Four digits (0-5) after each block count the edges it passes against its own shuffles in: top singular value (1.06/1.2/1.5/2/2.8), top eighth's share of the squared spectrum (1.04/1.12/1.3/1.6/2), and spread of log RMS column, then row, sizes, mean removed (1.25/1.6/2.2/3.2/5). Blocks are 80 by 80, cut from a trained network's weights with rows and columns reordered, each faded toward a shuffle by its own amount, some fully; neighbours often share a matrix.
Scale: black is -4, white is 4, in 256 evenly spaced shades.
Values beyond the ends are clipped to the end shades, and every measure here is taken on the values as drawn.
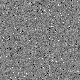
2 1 0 0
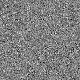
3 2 0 1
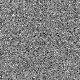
3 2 1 1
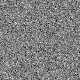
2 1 0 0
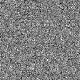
3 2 0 0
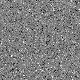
2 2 0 1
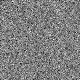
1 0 0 0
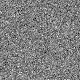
0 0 0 0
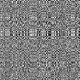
5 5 3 3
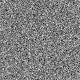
2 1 0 0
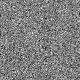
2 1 0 0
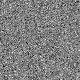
0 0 0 0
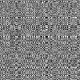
5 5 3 4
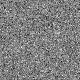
0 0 0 0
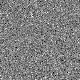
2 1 0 0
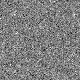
2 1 0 0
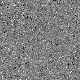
2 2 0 0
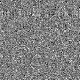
3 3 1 1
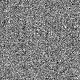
2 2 0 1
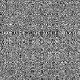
4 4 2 3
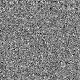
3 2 0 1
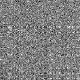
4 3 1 2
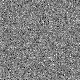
2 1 0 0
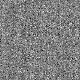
3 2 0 1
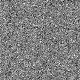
2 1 0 1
